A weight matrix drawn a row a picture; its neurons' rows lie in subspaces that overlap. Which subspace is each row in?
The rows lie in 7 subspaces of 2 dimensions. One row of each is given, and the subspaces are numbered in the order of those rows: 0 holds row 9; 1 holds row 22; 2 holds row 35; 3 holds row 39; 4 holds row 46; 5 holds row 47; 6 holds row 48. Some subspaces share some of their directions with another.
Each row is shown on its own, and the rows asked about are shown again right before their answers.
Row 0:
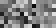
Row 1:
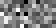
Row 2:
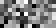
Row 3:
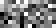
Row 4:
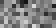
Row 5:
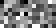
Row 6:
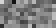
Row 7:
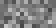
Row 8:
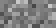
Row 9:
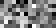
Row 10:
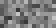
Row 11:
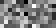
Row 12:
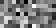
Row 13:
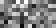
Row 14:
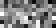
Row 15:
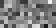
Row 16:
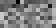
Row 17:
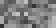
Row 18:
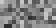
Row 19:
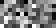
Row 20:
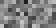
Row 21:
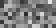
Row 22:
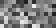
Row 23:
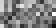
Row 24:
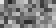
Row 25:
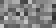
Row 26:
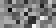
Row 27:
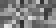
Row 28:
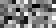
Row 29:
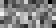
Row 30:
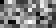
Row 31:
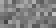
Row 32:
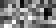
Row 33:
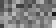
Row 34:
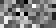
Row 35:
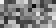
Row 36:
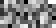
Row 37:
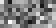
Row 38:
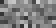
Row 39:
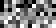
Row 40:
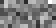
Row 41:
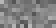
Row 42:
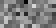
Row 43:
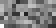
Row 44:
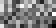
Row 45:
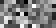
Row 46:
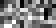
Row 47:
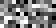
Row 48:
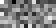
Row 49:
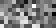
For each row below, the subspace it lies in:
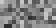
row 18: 4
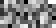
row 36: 1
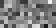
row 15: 5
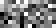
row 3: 0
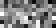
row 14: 1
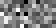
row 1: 6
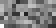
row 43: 3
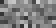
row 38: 6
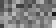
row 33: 3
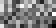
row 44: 3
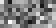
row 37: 2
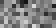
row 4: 4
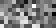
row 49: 1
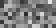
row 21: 5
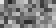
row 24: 2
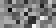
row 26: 2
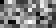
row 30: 2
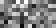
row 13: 0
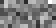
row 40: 1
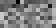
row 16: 0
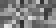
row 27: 4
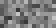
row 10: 5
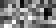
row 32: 4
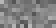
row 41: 6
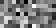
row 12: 5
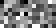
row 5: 5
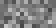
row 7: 4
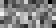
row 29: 1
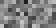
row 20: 4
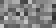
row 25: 0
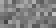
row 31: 3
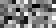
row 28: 5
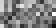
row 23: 3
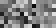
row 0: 1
